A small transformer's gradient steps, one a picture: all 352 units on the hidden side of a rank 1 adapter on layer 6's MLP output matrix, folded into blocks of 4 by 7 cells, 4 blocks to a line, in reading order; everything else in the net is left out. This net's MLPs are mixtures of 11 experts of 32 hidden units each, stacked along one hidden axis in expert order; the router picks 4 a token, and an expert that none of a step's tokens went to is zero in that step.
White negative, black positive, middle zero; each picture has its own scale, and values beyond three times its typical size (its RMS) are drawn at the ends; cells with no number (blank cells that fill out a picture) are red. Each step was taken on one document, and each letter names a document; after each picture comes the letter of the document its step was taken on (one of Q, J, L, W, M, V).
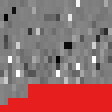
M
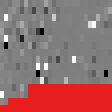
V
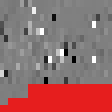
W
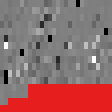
M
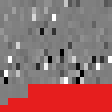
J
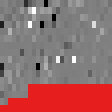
V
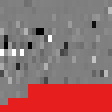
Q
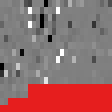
V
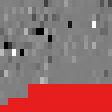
Q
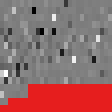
M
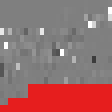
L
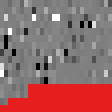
W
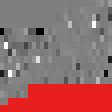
L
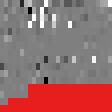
V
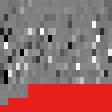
M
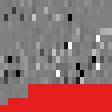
J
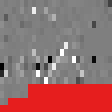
W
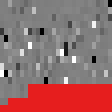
W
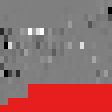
L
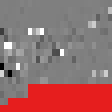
L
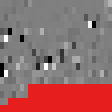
W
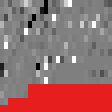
V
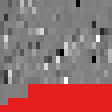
M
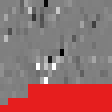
W
